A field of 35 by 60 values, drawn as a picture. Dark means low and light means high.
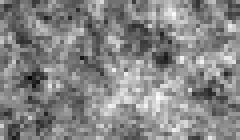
Mirror symmetry: none. Histogram: bell-shaped. Ninth with the highest average: bottom middle. Grain: blotchy.
